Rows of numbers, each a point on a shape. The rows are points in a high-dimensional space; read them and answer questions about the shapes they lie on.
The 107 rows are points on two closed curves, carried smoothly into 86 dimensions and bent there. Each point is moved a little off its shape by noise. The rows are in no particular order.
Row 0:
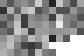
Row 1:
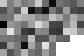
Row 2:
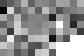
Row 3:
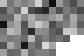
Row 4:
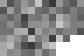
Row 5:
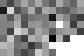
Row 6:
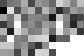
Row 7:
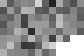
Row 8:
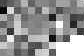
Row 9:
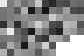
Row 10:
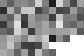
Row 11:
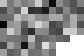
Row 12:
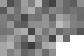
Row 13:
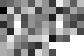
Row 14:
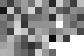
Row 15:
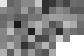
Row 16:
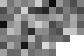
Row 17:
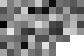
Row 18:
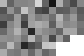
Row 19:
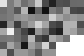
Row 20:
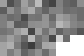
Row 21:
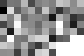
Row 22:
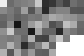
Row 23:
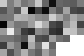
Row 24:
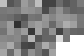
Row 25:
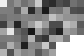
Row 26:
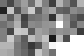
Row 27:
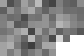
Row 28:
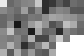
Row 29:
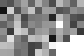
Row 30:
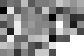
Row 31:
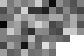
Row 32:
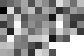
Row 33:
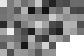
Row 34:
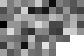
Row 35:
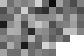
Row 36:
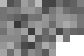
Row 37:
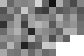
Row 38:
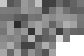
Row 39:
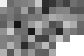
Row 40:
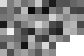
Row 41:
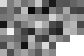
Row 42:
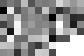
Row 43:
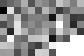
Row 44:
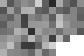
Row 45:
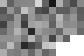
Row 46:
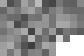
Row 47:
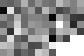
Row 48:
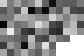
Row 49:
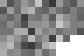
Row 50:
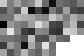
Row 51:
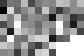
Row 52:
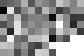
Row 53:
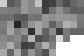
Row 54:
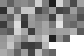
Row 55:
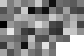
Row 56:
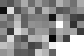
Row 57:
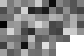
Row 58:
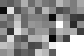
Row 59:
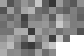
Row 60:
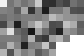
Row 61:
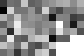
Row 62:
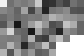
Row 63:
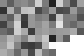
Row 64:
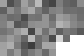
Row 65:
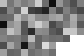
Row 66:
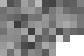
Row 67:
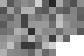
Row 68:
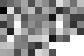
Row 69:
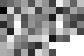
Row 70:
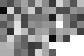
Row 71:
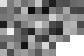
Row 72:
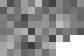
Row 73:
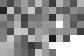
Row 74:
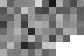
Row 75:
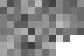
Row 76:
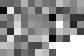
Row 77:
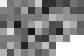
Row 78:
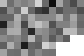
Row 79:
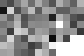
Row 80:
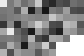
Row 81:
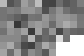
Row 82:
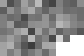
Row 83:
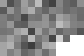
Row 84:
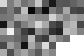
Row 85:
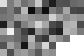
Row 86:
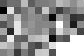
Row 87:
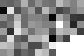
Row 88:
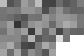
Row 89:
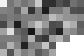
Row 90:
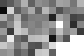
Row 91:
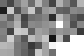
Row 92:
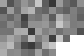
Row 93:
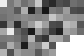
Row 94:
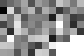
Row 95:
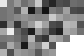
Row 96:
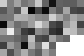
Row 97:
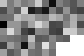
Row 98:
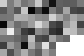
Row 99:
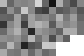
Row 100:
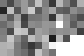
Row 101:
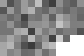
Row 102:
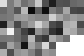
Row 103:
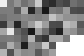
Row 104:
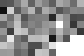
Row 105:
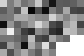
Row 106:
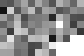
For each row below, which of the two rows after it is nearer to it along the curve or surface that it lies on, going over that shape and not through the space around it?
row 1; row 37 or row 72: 37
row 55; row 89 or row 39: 89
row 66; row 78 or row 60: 60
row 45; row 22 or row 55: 55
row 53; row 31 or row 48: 48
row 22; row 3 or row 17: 17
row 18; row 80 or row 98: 98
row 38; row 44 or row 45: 44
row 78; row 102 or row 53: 102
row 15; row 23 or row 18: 23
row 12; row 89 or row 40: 89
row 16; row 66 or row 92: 92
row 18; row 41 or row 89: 41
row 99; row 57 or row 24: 57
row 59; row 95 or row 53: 53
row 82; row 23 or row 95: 95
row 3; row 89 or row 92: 92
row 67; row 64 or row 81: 64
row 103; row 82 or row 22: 22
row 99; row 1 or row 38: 1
